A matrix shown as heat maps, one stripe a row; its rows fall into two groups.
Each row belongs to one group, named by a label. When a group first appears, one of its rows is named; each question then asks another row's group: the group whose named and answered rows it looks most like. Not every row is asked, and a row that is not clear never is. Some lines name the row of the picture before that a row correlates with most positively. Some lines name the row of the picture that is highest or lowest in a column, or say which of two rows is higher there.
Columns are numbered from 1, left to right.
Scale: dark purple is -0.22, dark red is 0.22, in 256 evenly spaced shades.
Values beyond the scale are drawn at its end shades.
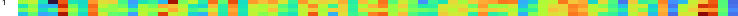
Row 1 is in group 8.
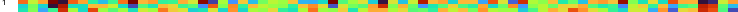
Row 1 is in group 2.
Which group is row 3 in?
8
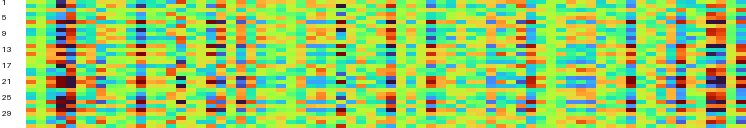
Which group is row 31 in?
8
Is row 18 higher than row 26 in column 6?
No
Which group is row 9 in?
8
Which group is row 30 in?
8
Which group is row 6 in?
2
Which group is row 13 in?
2
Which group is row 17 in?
8
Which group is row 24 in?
8
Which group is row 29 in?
2
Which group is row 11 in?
8
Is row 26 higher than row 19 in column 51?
Yes
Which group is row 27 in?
8
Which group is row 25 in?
8
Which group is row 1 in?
8
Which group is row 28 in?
2
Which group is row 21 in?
2
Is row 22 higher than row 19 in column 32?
Yes
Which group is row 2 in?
8
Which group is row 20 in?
2
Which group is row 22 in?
2
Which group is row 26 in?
2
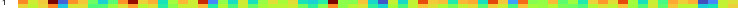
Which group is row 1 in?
2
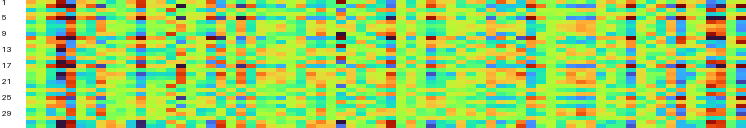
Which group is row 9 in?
8
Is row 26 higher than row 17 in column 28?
No
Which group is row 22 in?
8
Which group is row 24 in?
8
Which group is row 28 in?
8
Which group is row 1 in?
2
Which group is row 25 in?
2
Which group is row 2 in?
2
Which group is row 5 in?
2
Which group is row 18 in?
8
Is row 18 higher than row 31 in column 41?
Yes
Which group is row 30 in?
2
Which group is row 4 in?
2
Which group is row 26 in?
2
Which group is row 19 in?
8
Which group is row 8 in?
8
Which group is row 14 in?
8
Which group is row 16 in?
8
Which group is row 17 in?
2
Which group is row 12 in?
2
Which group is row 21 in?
8
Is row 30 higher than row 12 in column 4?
No
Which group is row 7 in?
8
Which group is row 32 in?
8
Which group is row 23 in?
2
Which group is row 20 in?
8
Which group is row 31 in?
8
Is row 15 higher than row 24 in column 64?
Yes
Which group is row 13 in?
8
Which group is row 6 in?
8
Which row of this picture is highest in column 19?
10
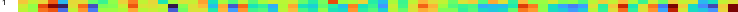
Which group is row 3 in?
2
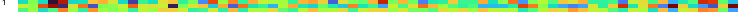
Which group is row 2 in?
2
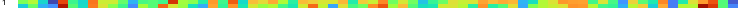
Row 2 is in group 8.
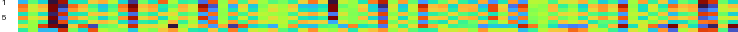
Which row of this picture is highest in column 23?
7
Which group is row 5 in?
2
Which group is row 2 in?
2
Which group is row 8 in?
8
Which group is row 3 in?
2
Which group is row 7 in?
2
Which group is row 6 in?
8
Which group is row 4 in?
8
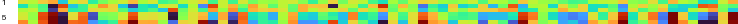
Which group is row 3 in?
8
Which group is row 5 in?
2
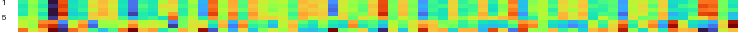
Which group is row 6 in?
2
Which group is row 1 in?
8
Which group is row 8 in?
2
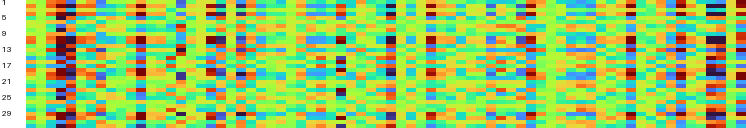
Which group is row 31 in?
8
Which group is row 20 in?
2
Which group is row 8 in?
8
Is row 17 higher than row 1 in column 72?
No
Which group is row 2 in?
2
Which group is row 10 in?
2
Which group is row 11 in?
2
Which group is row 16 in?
2
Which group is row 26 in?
2
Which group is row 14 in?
8
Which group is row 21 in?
8
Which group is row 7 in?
8
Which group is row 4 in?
2
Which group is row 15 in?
8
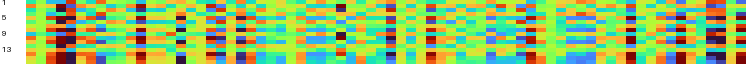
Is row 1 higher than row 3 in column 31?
No
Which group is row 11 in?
2
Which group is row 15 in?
2
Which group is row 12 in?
8
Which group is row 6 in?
8
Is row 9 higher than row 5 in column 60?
No
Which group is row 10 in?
2
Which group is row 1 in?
8
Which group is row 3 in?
8
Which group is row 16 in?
2
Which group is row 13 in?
2
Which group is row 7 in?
2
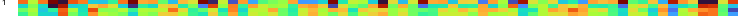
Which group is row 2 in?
8
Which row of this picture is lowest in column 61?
2
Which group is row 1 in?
2
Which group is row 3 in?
8
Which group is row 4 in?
8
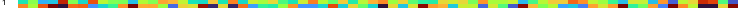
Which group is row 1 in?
8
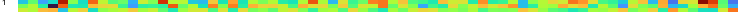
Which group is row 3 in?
2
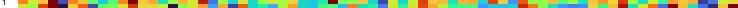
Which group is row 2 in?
2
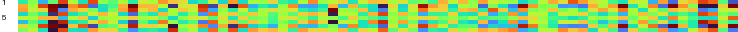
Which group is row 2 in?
2
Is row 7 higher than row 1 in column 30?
No
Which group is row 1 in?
8
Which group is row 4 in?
8
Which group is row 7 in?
2
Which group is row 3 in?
2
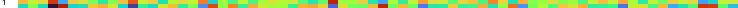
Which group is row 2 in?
8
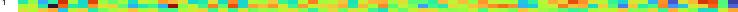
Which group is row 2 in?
8
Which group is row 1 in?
8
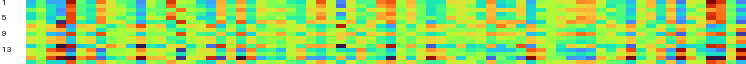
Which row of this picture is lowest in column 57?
15
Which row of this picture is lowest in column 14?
12
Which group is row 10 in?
2
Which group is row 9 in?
8
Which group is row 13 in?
2
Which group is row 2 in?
8
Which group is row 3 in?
8
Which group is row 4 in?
8
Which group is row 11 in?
2
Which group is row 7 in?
2
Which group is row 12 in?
8
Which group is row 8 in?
2
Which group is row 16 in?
8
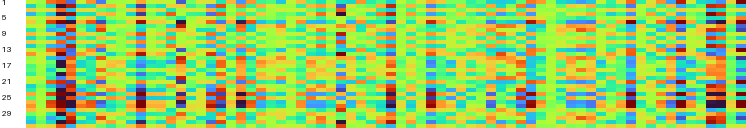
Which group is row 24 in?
2
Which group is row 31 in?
8
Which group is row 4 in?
8
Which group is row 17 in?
8
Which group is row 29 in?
8
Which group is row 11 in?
2
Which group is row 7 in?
8
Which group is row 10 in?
8
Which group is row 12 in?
8
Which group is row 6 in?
2
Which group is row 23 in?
8
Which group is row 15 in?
8
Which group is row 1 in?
2
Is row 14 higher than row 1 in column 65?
Yes
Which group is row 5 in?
2
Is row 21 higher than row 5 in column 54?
No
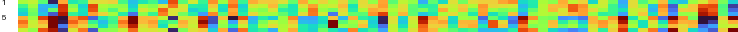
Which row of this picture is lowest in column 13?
1
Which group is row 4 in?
8
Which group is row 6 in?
2
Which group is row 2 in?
8
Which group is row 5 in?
2
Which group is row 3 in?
8
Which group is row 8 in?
2
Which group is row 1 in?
8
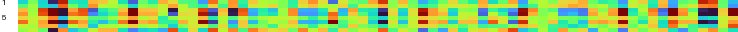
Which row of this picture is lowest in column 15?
8
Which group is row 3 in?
2
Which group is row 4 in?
2
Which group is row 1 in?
8
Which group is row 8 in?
8
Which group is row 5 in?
2
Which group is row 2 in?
8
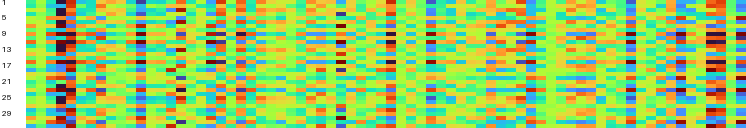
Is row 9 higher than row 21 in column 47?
No
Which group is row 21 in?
8
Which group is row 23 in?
2
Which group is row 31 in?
2
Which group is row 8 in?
8
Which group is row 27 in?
2
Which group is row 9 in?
2
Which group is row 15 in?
8
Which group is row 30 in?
2
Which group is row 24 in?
8
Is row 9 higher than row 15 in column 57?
No
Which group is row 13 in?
8
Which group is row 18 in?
8
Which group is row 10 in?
8
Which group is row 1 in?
8
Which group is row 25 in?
8
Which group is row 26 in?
8
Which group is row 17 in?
8
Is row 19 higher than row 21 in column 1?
Yes
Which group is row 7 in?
2
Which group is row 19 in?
2
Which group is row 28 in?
8
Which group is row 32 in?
8
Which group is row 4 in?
8
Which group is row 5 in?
2
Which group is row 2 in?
8
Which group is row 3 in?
8
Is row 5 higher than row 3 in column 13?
Yes
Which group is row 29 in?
8
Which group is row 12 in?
8
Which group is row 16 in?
2
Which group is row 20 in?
2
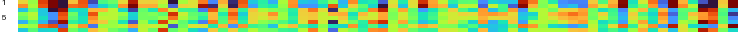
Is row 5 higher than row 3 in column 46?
Yes
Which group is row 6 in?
8
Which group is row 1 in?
2
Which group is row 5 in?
8
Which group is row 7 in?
2
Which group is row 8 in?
8
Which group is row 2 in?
2
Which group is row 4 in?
8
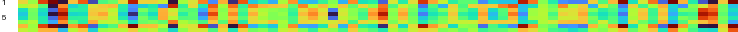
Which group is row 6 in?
8
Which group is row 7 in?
2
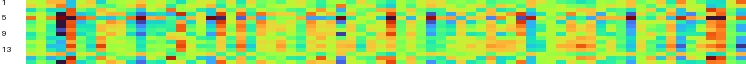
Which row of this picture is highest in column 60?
5
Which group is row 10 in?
8
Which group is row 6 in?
8
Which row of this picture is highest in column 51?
5
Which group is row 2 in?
2
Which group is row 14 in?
2
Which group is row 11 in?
8
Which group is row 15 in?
8
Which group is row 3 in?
8
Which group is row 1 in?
2
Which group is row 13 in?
8
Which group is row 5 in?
2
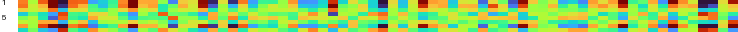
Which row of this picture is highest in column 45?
2
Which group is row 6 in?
2
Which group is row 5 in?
8
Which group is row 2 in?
2
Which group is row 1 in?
2
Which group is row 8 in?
8
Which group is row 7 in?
2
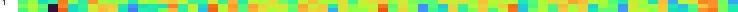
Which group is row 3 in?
8
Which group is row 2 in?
8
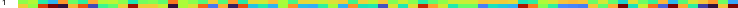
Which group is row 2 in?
2
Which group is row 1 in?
8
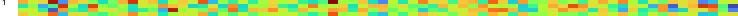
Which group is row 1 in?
2
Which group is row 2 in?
8
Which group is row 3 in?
8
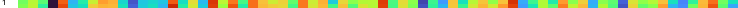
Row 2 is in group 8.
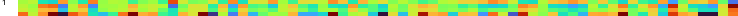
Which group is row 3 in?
2
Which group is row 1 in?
8
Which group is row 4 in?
2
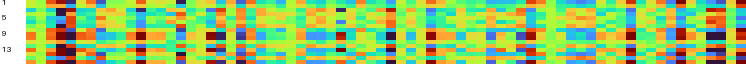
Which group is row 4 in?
8
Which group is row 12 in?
8
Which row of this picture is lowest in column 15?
4
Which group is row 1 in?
2
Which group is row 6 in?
8
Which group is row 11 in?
2
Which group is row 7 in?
8
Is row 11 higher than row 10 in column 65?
Yes
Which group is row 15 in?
8
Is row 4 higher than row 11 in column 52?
No
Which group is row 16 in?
2
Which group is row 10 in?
2
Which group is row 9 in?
2
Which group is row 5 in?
8
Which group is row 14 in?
2
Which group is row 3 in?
8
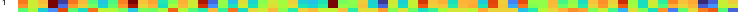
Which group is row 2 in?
2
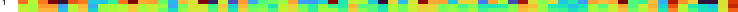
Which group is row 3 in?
2
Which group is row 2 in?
2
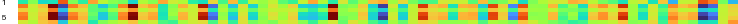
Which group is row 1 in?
8
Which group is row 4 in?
2
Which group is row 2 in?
2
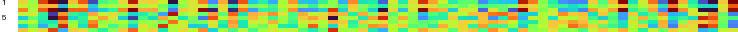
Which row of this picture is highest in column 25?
4
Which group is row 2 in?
2
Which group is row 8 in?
2
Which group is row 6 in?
8
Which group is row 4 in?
8
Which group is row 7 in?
8
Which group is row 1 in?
2
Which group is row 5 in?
8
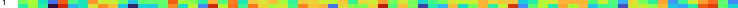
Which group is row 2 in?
8
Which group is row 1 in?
8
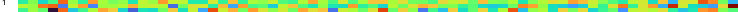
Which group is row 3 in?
8
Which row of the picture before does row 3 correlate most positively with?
2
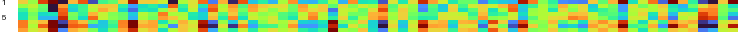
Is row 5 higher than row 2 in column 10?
No
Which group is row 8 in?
2
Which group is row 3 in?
8
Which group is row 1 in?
2
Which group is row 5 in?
8
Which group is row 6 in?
2
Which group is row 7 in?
2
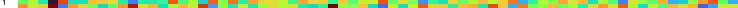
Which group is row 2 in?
2
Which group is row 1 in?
8
